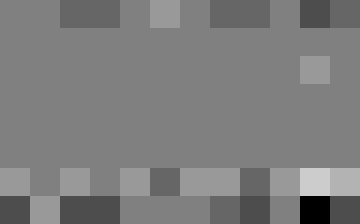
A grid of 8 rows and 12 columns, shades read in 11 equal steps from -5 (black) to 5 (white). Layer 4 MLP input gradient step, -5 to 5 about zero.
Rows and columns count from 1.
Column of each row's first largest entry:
6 1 11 1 1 1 11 2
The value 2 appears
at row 7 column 12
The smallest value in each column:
-2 0 -2 -2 0 -1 0 -1 -2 0 -5 -2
